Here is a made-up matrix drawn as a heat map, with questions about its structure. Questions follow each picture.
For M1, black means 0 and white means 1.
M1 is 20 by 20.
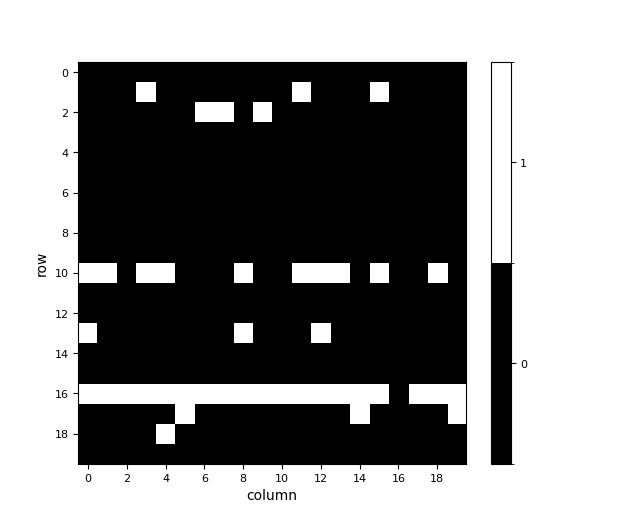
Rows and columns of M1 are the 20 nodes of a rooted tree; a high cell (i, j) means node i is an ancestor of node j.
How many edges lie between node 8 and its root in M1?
3
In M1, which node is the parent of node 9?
2
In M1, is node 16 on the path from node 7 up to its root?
yes
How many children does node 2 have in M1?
3
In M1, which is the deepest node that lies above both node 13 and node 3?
10
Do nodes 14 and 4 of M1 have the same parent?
no
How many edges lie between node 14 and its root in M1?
2
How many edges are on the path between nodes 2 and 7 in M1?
1
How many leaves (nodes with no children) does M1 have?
13
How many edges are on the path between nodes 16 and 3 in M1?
3
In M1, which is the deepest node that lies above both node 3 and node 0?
10
